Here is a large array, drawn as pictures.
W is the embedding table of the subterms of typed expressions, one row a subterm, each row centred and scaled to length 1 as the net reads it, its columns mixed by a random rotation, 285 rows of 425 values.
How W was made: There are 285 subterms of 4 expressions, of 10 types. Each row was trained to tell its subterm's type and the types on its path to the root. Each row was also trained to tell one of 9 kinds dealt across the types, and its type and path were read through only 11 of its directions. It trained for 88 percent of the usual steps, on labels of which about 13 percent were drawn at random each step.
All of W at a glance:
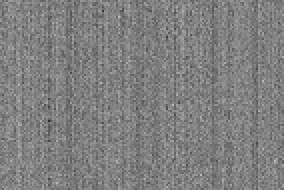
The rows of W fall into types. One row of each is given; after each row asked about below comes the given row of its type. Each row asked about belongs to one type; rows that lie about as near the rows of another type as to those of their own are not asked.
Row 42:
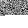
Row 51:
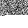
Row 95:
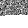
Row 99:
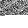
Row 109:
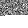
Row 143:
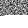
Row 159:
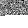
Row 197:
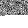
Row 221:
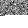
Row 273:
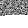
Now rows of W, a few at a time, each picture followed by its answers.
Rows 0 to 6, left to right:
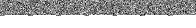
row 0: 99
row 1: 99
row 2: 221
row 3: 51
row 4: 95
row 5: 159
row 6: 143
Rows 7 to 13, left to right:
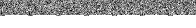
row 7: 109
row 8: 99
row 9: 143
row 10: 221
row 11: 197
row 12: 197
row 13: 197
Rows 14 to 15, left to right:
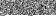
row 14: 51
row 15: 143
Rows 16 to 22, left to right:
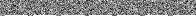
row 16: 143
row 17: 197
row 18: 221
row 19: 99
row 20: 95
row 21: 221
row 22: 143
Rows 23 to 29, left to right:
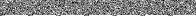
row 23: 42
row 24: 159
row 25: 197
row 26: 221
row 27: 109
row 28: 51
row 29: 99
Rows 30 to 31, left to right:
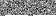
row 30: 42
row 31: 159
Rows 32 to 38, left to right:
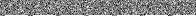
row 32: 99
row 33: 273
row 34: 95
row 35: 109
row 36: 197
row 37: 159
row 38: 221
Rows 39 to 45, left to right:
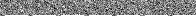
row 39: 99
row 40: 99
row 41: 51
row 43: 273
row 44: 143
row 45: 143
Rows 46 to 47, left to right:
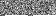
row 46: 273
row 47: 221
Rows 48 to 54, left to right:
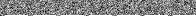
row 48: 143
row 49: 143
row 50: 197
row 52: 143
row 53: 99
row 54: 99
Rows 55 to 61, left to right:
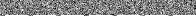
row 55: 51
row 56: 95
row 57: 109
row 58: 273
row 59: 51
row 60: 51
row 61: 95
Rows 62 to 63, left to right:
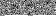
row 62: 143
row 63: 197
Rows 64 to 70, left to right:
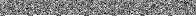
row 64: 95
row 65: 51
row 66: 159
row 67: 99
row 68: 42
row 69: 273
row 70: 197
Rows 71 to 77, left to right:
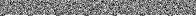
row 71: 221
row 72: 197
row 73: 143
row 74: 99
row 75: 51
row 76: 99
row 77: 109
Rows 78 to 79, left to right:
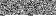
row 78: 197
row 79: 159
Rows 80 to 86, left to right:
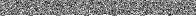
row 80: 95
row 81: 99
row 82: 197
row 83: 51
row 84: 42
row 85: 221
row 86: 42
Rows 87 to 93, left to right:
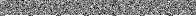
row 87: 159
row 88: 95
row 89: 221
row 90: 109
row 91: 99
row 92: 109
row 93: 159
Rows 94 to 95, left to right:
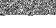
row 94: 99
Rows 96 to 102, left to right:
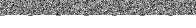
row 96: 143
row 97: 273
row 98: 42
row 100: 99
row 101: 273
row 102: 143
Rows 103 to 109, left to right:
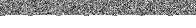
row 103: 159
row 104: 197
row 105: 51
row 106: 159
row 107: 109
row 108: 42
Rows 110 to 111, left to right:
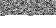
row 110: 221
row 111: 99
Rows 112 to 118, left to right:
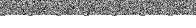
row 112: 159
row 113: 159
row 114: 51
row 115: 159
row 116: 99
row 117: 51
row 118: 109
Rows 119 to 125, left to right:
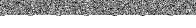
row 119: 197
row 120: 51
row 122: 109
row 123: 95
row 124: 51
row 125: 197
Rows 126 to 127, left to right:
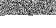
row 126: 197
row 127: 42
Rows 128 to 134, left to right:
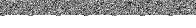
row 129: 159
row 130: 109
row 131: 143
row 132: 197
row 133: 99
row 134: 95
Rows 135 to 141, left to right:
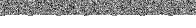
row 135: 159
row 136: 221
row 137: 197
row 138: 42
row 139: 109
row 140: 221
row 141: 42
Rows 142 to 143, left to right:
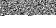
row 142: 143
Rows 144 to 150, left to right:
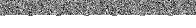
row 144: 159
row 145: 273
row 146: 221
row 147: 51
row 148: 95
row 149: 197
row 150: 197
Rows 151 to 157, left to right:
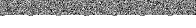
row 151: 99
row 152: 159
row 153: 197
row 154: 99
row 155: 159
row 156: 143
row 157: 109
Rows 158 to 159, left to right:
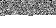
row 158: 197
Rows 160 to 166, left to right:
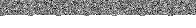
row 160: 143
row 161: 51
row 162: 99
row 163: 99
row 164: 109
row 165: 143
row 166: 221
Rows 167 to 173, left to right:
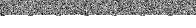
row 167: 273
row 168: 95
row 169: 109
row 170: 99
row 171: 109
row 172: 109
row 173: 273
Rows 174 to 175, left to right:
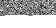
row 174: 99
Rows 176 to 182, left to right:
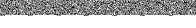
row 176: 159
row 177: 197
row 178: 159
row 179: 143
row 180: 221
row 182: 51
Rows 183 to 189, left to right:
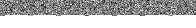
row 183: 42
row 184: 197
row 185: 143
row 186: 109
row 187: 109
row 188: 99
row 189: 109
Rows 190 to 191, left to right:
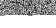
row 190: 197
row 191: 99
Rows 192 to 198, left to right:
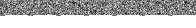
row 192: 143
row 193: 95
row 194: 197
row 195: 42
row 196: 95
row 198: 99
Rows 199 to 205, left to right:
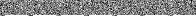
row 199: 51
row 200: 51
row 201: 42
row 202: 221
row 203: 109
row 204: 95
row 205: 51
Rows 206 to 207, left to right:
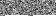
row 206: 109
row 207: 221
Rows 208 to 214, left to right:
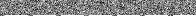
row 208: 99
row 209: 99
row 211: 197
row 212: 95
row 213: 221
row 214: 273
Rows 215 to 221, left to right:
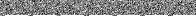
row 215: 51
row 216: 95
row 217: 42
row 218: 159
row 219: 95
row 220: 273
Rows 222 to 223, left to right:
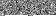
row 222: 159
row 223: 109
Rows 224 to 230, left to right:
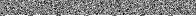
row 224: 109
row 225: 221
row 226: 273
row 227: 143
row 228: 197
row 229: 273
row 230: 109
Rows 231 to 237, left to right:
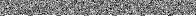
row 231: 109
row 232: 42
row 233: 109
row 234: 143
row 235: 197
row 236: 159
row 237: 221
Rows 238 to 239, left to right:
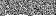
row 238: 51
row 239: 95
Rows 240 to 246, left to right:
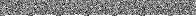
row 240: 109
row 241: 51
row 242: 42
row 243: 221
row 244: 51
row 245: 159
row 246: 42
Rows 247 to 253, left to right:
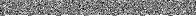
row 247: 42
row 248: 143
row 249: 221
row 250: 197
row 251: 42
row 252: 51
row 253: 109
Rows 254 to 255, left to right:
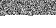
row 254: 197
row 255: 159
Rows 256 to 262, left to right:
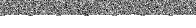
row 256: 159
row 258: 42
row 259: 273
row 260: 51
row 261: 159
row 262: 51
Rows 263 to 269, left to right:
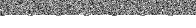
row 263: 99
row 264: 109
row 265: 143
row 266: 51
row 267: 273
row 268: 51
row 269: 159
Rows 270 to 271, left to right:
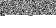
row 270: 273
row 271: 197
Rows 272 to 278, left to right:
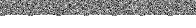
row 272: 159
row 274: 273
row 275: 197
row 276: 143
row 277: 159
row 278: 99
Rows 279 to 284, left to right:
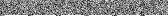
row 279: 143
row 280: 159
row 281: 197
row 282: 143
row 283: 221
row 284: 273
